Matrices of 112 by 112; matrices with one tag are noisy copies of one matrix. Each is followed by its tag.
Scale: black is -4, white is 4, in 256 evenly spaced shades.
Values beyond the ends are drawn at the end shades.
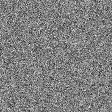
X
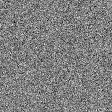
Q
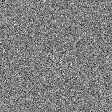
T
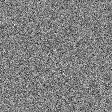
T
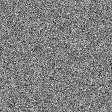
X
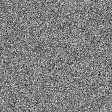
X
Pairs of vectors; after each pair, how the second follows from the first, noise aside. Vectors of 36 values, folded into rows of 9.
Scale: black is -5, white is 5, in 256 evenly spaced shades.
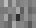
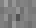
shrunk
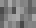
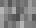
negated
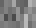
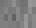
shrunk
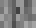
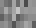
sign-scrambled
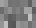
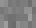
shrunk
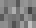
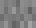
shrunk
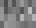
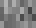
negated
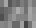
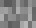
sign-scrambled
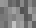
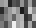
scaled up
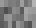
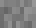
shrunk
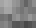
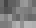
negated
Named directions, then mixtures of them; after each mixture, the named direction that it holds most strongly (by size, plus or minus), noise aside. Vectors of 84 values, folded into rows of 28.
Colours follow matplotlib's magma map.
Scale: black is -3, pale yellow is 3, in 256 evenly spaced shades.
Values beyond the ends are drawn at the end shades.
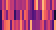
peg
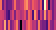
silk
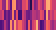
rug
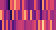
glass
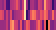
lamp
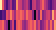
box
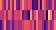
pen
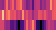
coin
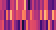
lamp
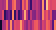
rug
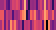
lamp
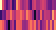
box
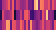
peg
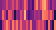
peg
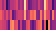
lamp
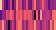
box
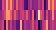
silk
